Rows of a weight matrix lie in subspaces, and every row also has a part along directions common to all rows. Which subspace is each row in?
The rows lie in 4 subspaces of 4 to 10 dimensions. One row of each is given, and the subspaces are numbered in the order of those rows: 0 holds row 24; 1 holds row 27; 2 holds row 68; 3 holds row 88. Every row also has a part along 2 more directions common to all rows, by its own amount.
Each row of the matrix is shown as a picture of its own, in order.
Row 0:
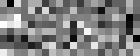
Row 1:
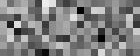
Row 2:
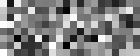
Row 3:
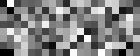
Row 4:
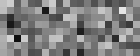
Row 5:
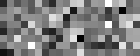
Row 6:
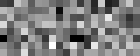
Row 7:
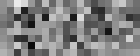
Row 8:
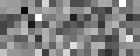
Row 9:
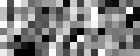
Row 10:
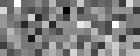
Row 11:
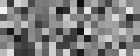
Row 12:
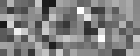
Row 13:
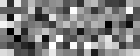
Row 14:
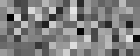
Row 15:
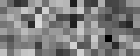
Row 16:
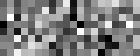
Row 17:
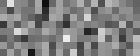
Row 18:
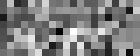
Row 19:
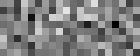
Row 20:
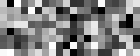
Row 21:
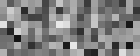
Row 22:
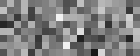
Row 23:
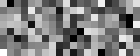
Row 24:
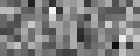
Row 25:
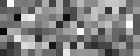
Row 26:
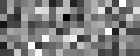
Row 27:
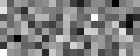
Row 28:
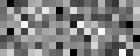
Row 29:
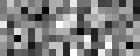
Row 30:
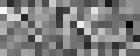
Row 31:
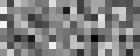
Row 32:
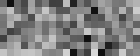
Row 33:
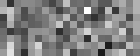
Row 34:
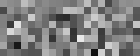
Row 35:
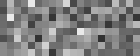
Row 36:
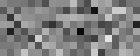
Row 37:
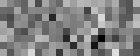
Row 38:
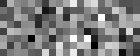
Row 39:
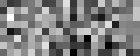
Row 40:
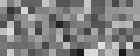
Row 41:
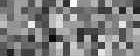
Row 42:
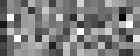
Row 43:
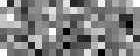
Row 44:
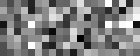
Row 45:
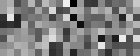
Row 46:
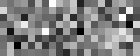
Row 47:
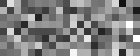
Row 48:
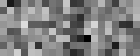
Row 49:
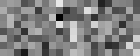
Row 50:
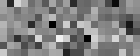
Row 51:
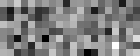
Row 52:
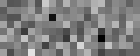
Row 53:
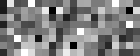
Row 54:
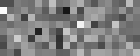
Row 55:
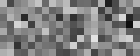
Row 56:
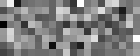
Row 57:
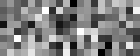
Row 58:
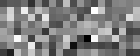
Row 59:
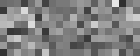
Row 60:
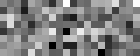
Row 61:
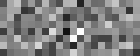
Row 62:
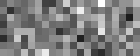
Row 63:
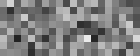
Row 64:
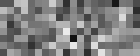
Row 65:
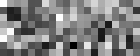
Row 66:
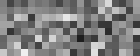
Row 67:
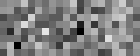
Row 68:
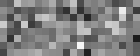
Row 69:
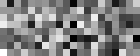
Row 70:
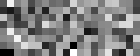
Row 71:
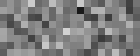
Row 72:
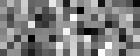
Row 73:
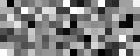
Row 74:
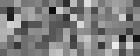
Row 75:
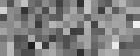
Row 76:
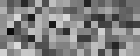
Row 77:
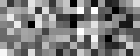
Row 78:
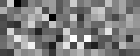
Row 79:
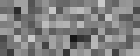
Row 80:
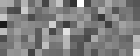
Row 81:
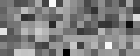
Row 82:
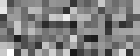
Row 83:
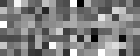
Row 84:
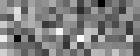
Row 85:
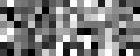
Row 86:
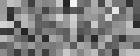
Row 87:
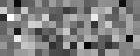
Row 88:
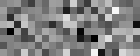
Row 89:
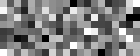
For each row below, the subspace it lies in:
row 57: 0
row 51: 1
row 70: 2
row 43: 2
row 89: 1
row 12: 2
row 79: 2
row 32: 3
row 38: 2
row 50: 1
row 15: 3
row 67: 3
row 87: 1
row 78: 1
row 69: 3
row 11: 3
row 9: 3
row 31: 2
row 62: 2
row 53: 0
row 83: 2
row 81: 3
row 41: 0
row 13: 1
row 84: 2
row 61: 2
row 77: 3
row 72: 2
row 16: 1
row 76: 3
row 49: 3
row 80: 2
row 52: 2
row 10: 1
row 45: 0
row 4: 0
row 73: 2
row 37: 2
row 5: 0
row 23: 2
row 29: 0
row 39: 1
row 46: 3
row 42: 0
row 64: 2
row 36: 3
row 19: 1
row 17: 2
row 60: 2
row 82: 2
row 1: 2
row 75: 3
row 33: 3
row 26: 1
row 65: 2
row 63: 1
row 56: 2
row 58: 1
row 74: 0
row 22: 2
